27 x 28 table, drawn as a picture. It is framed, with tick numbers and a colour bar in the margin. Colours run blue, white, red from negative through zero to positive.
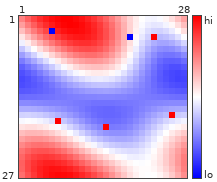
On average the colour sits 50% of the way up the scale. Values change most from cell to cell in the top left. There are no regular stripes. Six lone cells stand out: four far higher and two far lower than their neighbours.
